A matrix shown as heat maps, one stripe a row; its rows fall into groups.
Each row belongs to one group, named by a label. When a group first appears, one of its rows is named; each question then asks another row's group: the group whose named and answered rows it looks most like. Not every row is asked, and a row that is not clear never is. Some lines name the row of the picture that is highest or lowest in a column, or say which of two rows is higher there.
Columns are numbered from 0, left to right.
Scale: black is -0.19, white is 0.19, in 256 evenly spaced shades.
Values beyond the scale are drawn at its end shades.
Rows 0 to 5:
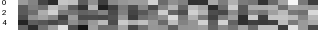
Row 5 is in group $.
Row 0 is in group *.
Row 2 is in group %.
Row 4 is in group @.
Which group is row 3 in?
%
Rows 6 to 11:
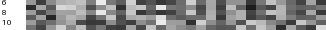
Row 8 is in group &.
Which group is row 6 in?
&
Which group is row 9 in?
@
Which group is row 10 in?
$
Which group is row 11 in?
%
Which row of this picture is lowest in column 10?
10
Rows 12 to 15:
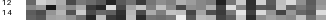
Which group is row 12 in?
%
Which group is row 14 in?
%
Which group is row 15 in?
%
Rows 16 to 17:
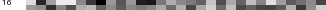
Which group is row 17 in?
@
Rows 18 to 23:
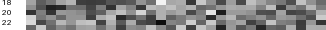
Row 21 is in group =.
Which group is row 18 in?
$
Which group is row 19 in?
*
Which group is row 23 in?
@
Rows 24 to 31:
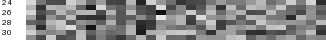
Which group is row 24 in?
*
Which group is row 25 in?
$
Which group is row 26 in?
&
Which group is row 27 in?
$
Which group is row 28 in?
%
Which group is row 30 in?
*
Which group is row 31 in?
=
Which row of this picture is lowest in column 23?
30
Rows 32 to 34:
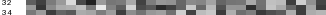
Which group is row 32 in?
$
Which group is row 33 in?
&
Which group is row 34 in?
@
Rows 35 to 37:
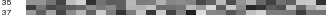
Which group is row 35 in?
*
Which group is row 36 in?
@
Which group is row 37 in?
=
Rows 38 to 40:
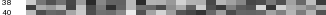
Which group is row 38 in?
*
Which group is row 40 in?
*
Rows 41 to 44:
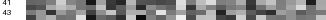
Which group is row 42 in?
%
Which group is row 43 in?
@
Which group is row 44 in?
%
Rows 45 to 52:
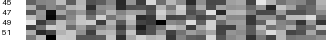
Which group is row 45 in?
%
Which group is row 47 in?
@
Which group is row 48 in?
*
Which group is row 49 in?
&
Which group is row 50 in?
%
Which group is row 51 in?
&
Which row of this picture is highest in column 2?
50
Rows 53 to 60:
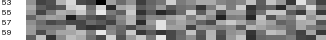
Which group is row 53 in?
$
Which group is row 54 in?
*
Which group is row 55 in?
&
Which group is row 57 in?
*
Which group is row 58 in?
$
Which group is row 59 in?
&
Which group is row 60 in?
@
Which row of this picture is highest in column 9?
54
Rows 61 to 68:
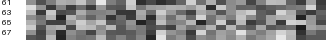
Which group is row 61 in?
&
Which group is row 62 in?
*
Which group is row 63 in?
=
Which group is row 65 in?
*
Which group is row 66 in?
&
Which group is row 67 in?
=
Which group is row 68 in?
=
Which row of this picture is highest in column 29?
66
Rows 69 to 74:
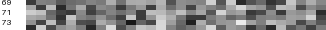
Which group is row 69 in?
@
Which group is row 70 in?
=
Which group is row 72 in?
*
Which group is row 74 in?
@
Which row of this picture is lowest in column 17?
72
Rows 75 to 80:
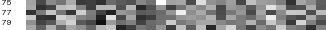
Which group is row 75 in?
$
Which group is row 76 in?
&
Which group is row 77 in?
%
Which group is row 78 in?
&
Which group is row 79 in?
$
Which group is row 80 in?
=
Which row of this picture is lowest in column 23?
79
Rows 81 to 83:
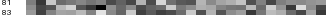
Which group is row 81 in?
=
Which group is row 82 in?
$
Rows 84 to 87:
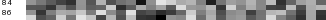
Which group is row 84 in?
*
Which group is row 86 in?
&
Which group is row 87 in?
&
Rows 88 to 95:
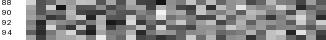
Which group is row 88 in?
&
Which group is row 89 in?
=
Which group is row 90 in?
$
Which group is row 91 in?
*
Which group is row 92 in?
%
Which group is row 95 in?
&
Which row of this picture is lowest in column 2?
91
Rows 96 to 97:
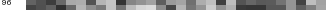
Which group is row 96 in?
@
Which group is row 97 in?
@
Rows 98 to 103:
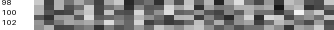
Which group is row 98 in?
=
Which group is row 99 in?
=
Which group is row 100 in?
*
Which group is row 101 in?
%
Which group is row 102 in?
&
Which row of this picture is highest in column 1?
103
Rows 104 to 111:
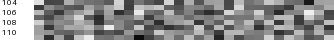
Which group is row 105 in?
@
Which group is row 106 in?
*
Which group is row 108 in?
=
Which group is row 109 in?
&
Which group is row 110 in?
*
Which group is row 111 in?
=
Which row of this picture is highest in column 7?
109
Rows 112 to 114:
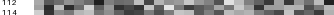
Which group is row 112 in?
*
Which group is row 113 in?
=
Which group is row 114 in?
=
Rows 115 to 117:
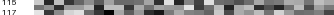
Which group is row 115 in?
=
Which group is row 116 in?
@
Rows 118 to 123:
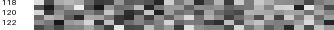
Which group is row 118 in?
$
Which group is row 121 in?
%
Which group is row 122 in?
*
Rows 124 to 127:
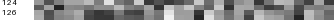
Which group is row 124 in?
&
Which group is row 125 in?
@
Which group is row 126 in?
$
